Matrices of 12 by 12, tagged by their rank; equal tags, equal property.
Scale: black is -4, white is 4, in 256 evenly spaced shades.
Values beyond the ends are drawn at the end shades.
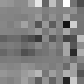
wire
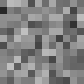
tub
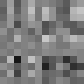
wire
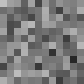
tub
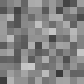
tub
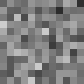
tub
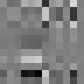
wire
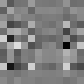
wire
